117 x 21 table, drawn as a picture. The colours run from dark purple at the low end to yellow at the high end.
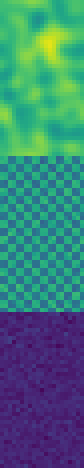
It is made of 3 by 1 panels. Panel 1,1: high, blotchy. Panel 2,1: middling, checkered, strong in contrast. Panel 3,1: very low, fine-grained, faint in contrast.
